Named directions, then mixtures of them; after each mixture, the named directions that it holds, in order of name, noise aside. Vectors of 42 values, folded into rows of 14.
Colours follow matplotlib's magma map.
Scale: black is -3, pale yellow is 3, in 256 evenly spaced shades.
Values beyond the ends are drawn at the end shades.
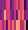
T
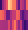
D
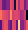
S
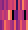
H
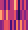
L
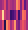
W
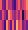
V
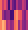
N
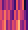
N, S, T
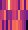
D, T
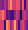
D, W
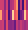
H, L, T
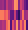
L, T, W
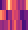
D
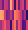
D, N, S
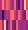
S, W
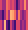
W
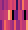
H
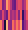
V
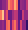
D, L, W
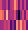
L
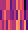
T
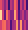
L, N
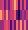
L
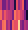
N, S, T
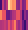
D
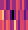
H, N, W
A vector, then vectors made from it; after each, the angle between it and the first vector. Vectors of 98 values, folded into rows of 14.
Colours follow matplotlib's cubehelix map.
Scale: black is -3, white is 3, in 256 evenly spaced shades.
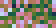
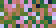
orthogonal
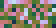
orthogonal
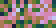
nearly opposite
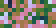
orthogonal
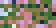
nearly parallel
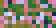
orthogonal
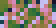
partly opposed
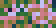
nearly opposite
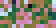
nearly parallel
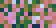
partly opposed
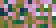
partly opposed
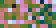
partly aligned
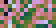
partly opposed
